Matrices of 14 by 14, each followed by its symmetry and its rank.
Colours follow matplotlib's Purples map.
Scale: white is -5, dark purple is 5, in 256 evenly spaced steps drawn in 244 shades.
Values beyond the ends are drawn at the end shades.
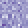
neither, rank three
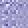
neither, rank three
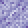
symmetric, full rank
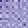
symmetric, rank three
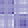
symmetric, rank one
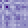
symmetric, rank three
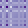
symmetric, rank one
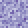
symmetric, full rank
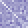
symmetric, full rank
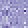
neither, rank three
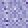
neither, rank three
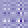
neither, rank one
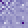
symmetric, rank three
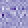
neither, rank three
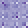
symmetric, rank three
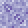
symmetric, full rank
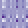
neither, rank one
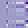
neither, rank one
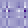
neither, rank one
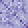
symmetric, full rank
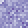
symmetric, full rank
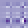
neither, rank one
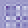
symmetric, rank one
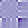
symmetric, rank one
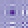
symmetric, rank one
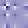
symmetric, rank one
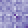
symmetric, rank three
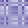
neither, rank one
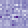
neither, rank three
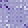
symmetric, rank three
